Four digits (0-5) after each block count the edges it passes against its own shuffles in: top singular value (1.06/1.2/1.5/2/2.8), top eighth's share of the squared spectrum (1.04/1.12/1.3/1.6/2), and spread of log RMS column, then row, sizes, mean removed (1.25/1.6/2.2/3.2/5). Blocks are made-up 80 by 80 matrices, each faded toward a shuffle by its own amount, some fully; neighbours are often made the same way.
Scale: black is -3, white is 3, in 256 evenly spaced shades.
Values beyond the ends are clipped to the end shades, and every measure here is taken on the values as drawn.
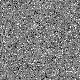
2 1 0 0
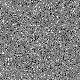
0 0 0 0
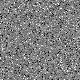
0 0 0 0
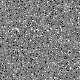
0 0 0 0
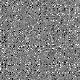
3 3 2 2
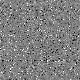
2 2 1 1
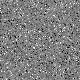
1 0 0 0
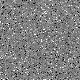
2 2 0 0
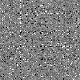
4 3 2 2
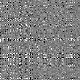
4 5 3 3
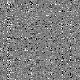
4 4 3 2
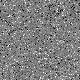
0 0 0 0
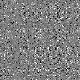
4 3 2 2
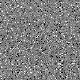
3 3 2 1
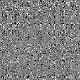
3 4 2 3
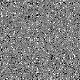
3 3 2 2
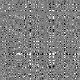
4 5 3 3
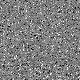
2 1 0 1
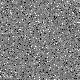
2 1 0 0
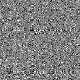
4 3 1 2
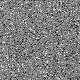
0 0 0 0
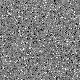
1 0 0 0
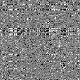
4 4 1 3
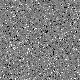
0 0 0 0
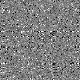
4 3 1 2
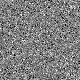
1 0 0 0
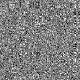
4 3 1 1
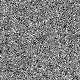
1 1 0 0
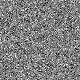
2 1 0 0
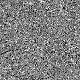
3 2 0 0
